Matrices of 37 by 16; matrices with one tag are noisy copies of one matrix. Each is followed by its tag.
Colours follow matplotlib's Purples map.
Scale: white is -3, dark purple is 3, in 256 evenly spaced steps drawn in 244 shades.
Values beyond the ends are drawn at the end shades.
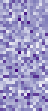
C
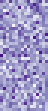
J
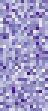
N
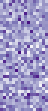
C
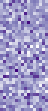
C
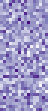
C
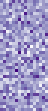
C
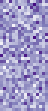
J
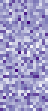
C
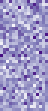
J
